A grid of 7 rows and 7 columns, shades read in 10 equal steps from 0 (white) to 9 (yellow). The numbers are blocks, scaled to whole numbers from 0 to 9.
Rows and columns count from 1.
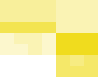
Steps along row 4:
up same down up same same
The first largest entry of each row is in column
1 1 1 5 5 5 5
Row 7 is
0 0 0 0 6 6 6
